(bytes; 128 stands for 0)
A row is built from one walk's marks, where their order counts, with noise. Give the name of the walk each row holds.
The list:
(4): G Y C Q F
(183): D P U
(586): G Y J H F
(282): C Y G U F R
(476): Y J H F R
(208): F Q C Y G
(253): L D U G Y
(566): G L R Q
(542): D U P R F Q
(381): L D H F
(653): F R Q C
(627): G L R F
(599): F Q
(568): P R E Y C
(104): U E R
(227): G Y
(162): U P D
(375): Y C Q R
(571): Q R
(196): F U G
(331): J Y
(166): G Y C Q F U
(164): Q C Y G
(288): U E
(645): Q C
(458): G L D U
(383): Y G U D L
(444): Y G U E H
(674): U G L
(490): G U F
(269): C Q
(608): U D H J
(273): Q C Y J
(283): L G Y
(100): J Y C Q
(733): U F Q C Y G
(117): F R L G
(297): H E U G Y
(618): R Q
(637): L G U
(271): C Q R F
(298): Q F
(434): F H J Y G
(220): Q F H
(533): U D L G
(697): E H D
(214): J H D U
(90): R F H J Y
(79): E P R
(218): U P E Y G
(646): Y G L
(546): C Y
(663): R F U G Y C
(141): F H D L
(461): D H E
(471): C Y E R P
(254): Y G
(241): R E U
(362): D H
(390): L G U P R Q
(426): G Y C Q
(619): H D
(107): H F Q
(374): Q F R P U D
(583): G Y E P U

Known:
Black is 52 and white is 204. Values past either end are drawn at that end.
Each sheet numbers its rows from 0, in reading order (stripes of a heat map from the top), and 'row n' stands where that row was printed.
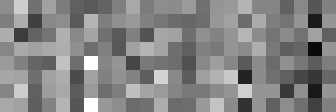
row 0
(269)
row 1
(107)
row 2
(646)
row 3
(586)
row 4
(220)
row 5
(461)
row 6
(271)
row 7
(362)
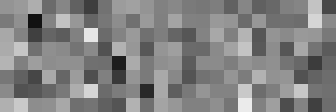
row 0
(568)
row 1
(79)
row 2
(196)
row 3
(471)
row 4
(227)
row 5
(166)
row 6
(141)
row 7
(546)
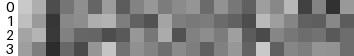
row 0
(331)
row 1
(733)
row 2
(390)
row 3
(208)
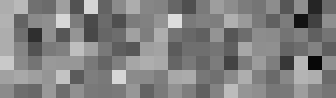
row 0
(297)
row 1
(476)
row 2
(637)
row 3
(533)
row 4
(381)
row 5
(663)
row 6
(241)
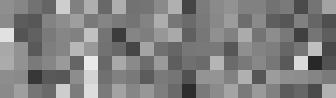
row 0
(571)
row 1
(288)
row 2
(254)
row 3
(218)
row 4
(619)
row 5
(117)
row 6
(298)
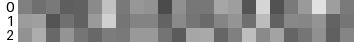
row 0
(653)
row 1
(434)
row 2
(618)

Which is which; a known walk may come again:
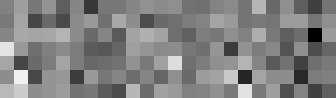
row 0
(426)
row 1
(599)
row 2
(586)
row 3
(283)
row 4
(375)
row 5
(542)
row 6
(546)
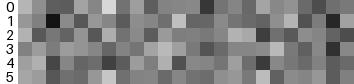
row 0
(164)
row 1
(214)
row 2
(444)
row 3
(4)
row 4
(390)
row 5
(434)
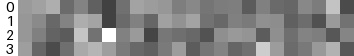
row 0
(568)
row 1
(104)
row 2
(220)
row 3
(674)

